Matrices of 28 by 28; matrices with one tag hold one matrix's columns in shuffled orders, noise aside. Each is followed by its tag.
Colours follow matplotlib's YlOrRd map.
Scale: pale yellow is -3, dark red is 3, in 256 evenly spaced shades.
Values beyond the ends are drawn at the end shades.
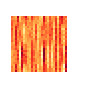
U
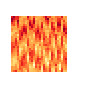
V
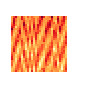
V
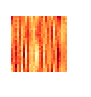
U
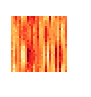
U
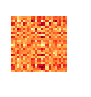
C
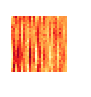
U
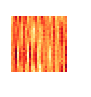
U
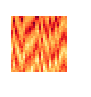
V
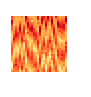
V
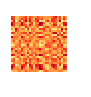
C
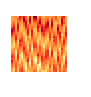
V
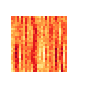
U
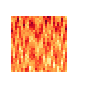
V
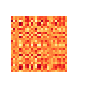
C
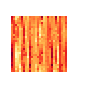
U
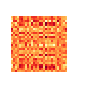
C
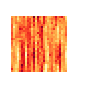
U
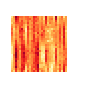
U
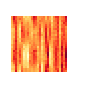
U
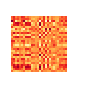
C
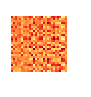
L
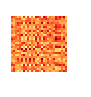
L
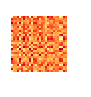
L
